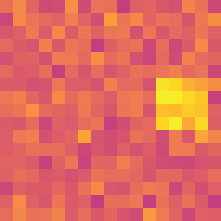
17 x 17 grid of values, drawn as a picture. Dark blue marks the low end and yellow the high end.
Ninth with the highest average: middle right. Roughest part: middle right. Histogram: skewed, a long tail of high values. Odd patch: higher, in the middle right. Average level on the scale: 60%.
